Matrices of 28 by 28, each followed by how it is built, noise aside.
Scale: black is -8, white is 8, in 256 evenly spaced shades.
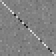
diagonal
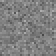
noise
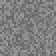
noise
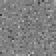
noise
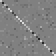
diagonal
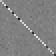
diagonal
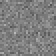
noise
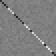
diagonal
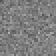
noise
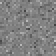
noise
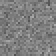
noise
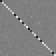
diagonal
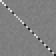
diagonal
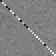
diagonal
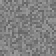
noise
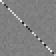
diagonal
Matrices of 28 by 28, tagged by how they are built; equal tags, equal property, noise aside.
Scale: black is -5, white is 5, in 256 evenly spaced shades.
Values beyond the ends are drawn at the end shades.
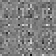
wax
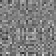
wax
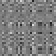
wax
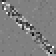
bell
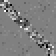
bell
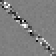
bell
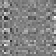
wax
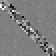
bell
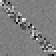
bell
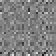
wax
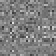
wax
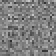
wax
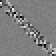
bell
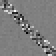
bell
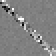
bell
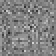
wax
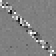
bell
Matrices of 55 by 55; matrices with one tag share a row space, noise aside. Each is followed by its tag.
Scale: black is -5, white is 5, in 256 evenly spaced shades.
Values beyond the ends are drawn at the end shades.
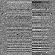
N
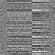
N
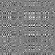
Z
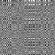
Z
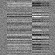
N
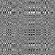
Z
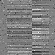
N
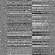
N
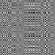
Z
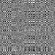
Z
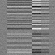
N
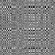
Z
